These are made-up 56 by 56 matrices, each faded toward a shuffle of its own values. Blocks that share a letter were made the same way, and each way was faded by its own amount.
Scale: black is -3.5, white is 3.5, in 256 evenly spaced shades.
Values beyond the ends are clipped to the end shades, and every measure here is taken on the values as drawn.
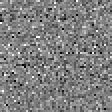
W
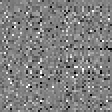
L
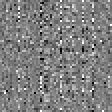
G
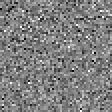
W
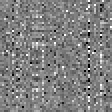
G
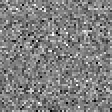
W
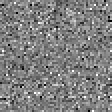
W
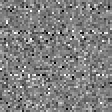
W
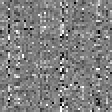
G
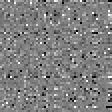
L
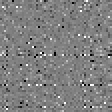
L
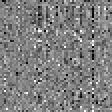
G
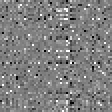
L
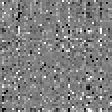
L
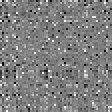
L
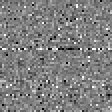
W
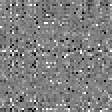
L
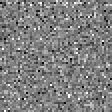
W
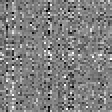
G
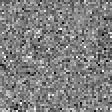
W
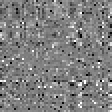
L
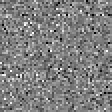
W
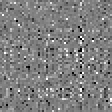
L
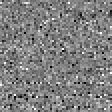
W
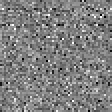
W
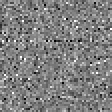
W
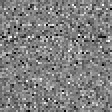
W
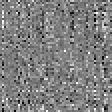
G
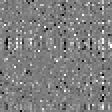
L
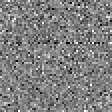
W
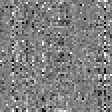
G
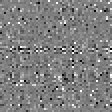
L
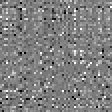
L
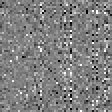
G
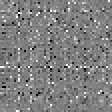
L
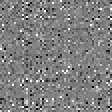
L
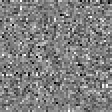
W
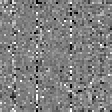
G
